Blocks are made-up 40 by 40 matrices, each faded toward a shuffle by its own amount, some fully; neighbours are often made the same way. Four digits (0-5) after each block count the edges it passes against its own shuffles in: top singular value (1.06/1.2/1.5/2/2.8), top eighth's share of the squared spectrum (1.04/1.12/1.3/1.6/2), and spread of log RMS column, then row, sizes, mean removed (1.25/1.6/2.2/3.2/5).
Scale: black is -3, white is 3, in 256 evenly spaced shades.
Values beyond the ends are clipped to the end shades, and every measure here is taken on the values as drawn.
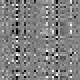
4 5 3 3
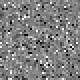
1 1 0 0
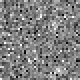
1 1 0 0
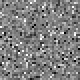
0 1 0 0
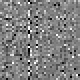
3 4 2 1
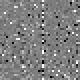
3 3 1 1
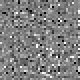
3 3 1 1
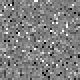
0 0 0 0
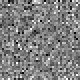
3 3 0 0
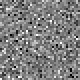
2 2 0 0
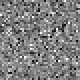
3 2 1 0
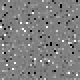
0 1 0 0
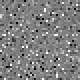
0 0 0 0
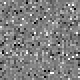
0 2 0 1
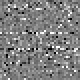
2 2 0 2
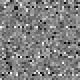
1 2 0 2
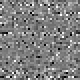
1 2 0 2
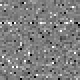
2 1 0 0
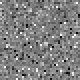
0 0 0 0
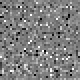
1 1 0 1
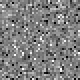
2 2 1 0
